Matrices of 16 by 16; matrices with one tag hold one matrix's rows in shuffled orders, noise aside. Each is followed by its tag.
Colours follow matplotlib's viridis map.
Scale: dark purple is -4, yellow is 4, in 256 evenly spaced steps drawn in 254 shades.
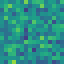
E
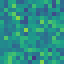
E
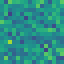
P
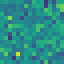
P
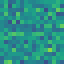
P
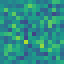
E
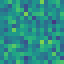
E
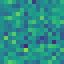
E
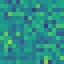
P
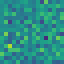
P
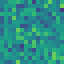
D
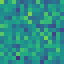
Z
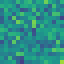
D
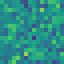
E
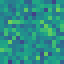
P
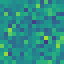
P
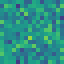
Z
